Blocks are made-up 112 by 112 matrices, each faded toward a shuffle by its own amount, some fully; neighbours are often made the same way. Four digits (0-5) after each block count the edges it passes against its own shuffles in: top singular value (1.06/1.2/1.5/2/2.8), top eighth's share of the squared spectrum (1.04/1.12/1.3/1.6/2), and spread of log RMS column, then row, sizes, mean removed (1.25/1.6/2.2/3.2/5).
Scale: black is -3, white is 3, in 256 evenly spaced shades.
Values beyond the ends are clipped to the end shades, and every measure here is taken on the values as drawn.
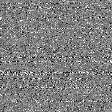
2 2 0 3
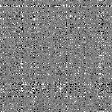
2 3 4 4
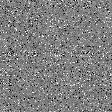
0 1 1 2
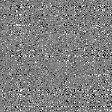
2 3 3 3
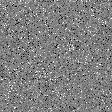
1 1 0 0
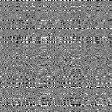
5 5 3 4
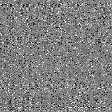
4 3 0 2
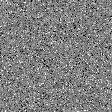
1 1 0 0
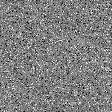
2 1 0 0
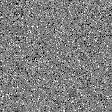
3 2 1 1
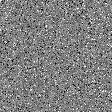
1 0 0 0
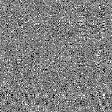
4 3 2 2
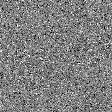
2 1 0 0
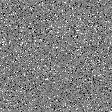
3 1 0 0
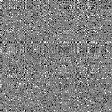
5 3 2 2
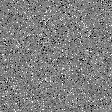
2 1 0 0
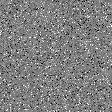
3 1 0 0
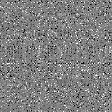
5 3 2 2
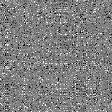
4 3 2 2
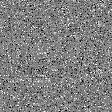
3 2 0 0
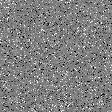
3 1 0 0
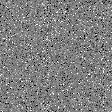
1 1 1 0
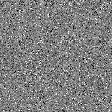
3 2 1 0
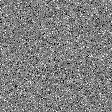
2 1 0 0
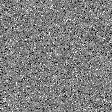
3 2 0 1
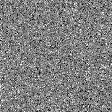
3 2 1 0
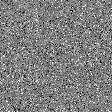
3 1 0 0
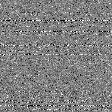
2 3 0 4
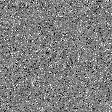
0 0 0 0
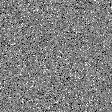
0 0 0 0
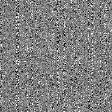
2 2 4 0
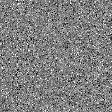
1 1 2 0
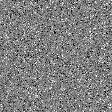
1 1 1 0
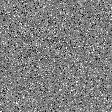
0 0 0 0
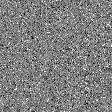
0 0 0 0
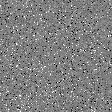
0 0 0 0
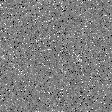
0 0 0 0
